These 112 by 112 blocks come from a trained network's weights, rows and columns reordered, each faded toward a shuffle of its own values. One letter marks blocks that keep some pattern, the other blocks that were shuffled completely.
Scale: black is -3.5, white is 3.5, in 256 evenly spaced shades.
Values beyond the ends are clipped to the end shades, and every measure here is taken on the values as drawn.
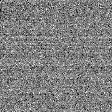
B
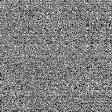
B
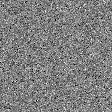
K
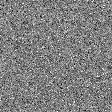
K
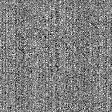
B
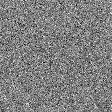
K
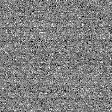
B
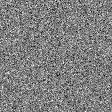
K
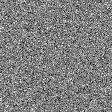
K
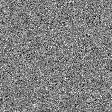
K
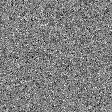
K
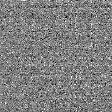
B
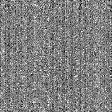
B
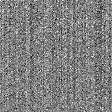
B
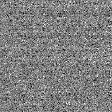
B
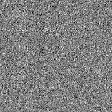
B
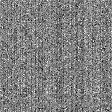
B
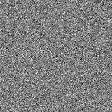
B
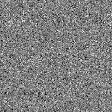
B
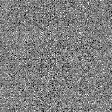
B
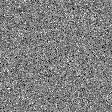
K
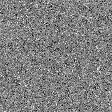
K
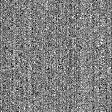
B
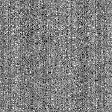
B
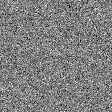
K
